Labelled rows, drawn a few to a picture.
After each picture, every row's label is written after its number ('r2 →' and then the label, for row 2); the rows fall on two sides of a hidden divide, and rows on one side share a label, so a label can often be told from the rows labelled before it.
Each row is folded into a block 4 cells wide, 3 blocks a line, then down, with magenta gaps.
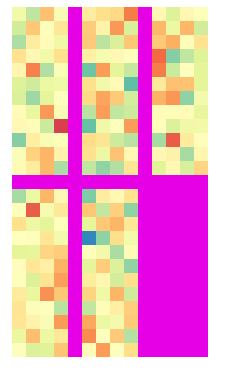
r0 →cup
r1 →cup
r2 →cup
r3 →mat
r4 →cup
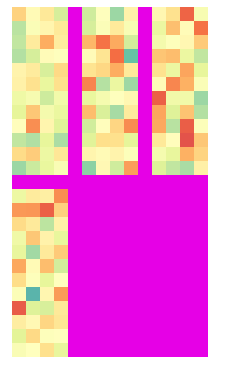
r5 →cup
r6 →cup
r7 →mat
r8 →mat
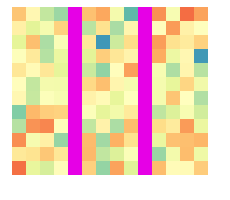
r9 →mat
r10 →mat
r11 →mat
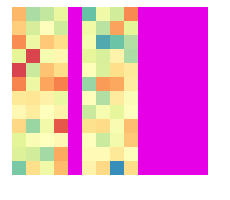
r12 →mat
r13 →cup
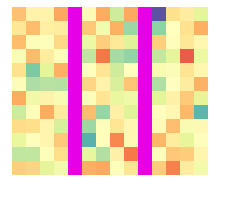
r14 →mat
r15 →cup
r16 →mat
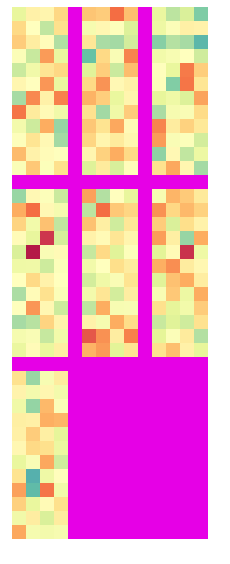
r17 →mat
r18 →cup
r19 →mat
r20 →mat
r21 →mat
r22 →mat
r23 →mat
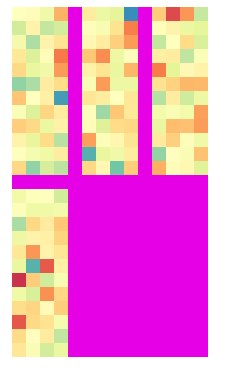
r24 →mat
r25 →mat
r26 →mat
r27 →mat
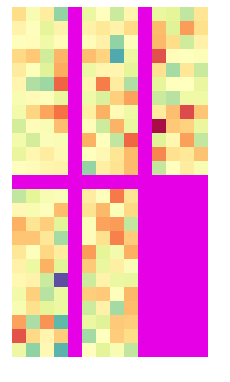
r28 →mat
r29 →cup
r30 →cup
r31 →mat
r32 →mat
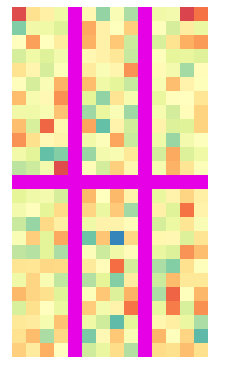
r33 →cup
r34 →mat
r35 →cup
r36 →mat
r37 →cup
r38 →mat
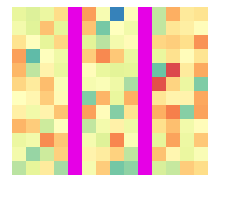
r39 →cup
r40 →cup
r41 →cup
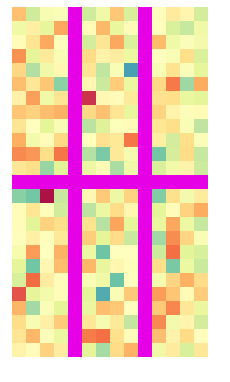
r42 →mat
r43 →mat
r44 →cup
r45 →mat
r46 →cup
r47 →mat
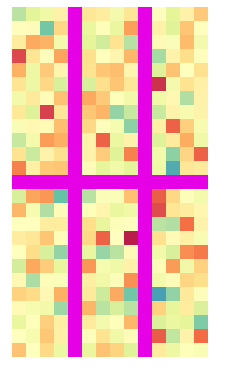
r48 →mat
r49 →mat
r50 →cup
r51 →mat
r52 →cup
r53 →mat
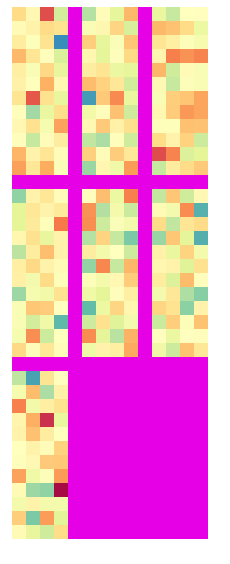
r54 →mat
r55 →cup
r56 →mat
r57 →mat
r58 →cup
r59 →cup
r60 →mat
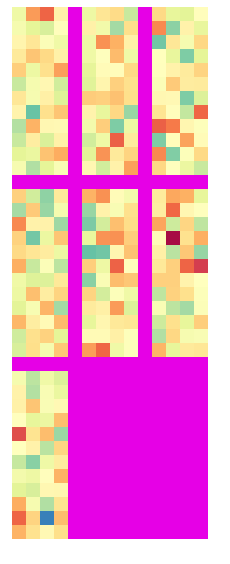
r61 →mat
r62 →mat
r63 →cup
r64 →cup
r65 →mat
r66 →mat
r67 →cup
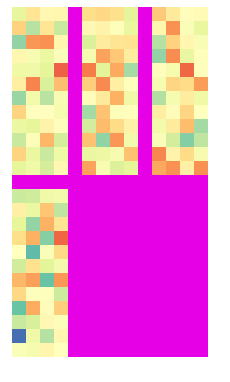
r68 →cup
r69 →mat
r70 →mat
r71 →cup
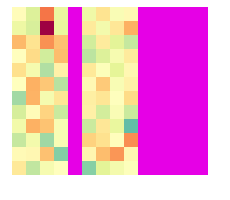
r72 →cup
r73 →cup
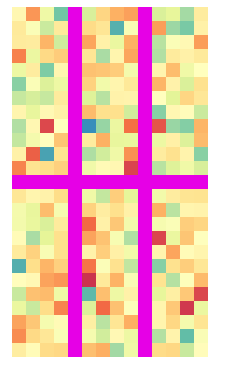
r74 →mat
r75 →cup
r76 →cup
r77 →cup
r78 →mat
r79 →mat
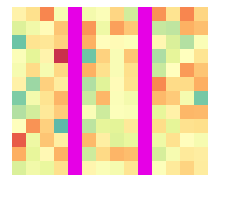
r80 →mat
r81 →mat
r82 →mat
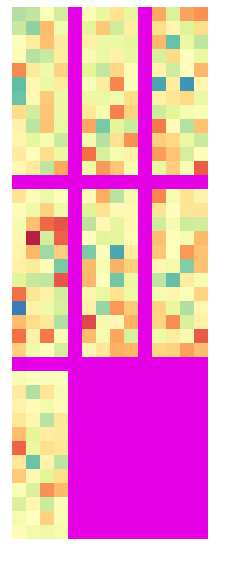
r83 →cup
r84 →mat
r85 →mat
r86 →cup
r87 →cup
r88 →mat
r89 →cup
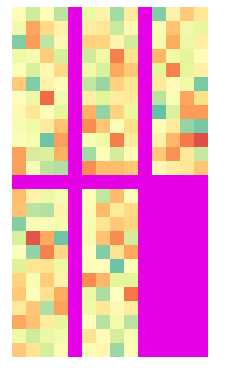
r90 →mat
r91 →mat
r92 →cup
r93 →mat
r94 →mat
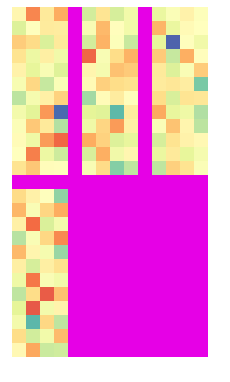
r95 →cup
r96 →mat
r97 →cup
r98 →mat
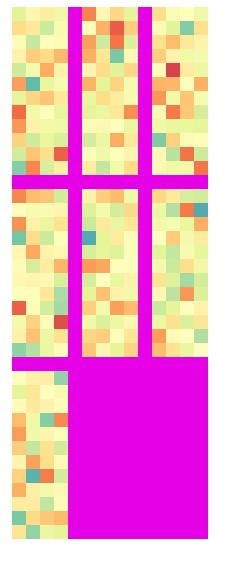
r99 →mat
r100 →mat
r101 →cup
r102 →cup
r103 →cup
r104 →cup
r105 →mat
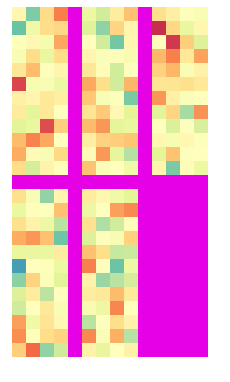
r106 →cup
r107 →cup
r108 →mat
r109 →mat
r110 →cup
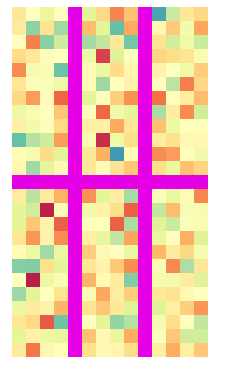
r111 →cup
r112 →mat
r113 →mat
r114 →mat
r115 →mat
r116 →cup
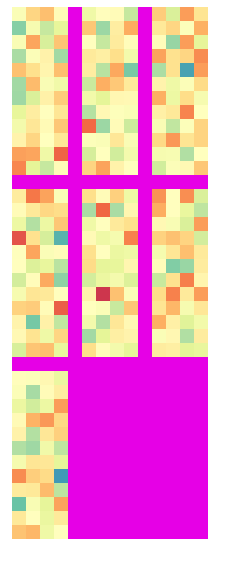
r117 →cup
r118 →mat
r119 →mat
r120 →mat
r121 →mat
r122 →mat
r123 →mat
